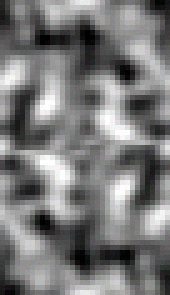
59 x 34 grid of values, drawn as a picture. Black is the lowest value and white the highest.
No single row or column stands out from its neighbours. No lone cell stands out from its neighbours. The ninth with the highest average is the centre. No seam splits the table. There is no overall slope. It looks the same turned upside down. The field is mottled with small blotches.
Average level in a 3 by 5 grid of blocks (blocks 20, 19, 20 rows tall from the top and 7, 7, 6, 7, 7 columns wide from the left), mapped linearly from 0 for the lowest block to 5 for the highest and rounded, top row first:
2 2 0 2 2 / 0 5 2 5 0 / 2 2 0 2 2
